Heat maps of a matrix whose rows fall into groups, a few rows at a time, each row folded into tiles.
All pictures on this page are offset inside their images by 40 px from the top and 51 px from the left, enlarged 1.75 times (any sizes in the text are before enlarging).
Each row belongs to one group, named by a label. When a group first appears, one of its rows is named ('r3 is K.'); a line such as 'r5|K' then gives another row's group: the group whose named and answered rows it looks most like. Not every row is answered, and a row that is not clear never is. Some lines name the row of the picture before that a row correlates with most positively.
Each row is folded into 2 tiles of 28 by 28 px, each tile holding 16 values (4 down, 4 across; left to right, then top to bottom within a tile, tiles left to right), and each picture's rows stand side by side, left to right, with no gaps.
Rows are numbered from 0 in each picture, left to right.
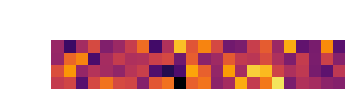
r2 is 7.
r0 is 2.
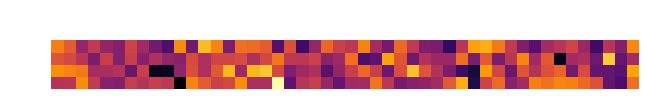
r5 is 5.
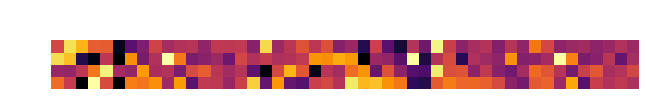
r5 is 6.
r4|5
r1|6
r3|5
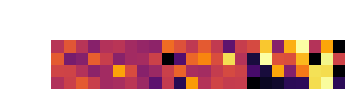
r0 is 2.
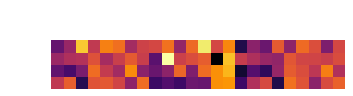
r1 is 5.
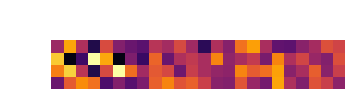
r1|5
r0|2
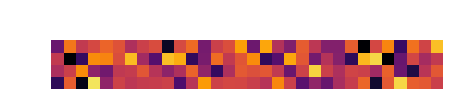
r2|2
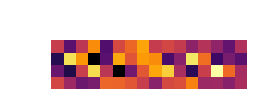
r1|2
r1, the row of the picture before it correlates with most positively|2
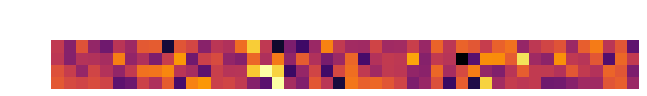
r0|5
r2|7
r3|5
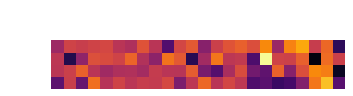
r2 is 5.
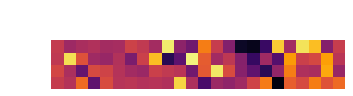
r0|6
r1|2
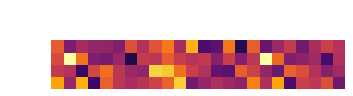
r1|7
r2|6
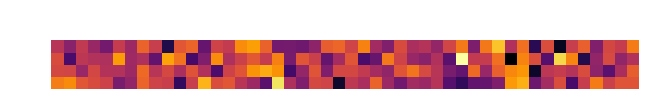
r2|7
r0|5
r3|2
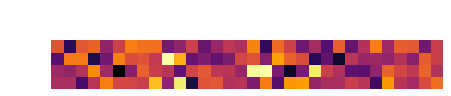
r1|6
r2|2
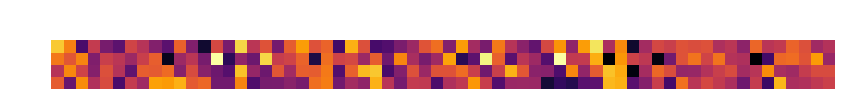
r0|7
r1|5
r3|7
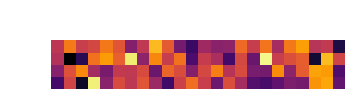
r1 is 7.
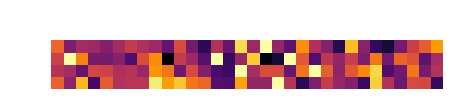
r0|6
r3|7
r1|5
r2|2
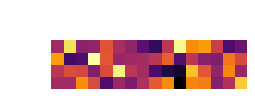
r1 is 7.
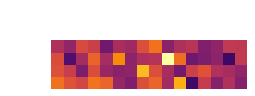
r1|6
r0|5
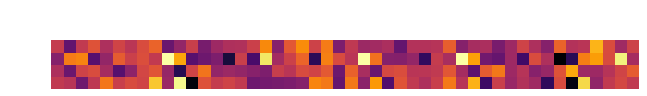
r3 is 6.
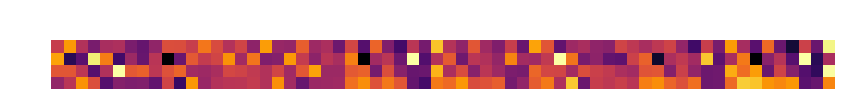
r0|2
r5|6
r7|5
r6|5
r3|5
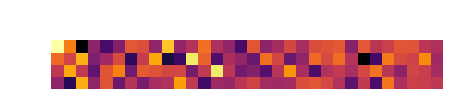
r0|7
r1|2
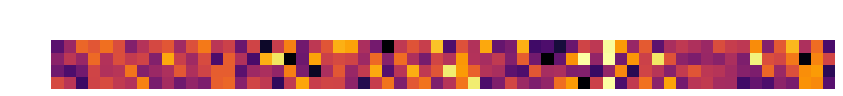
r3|7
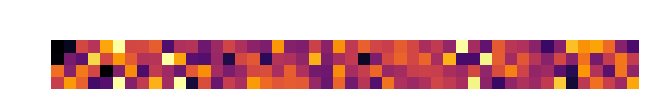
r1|6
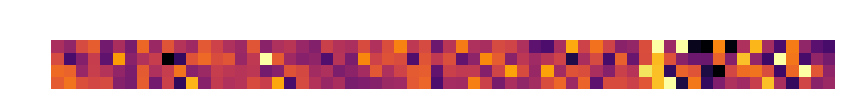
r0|5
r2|6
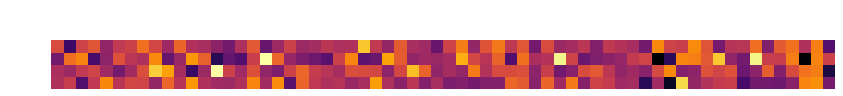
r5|6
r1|2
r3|2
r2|6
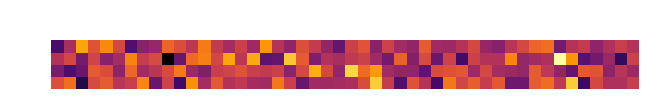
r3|7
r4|5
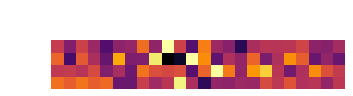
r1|2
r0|5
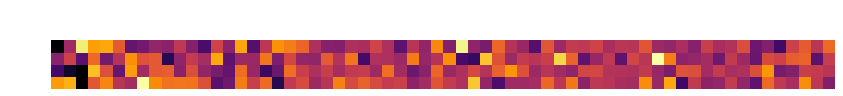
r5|6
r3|5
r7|7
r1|5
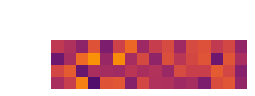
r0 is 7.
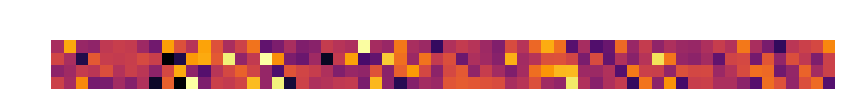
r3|2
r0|2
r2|6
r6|6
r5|7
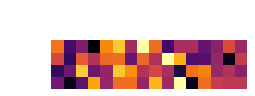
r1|6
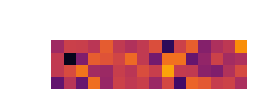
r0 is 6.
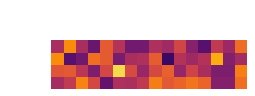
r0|2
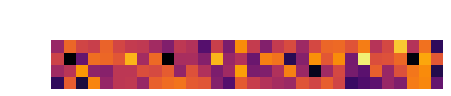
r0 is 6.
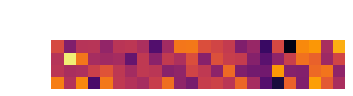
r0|6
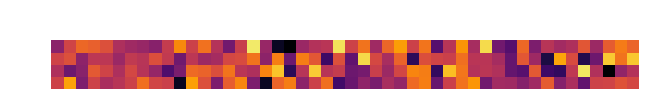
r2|7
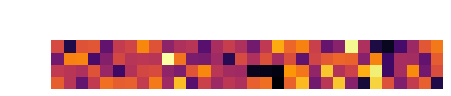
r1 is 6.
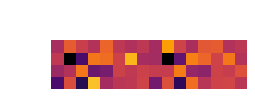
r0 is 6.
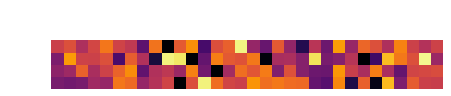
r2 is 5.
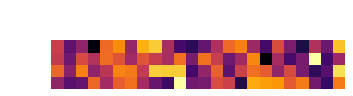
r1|7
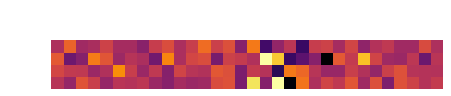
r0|2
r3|6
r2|6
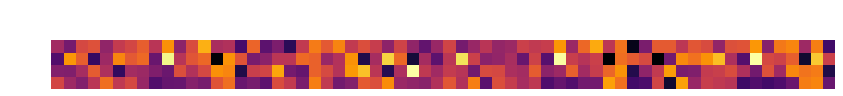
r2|7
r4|6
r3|2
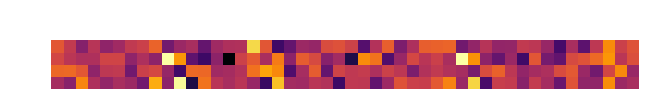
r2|7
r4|6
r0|7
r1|6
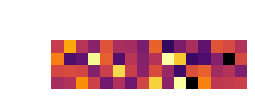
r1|6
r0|2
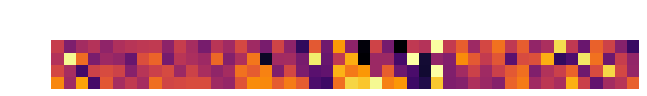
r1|5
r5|2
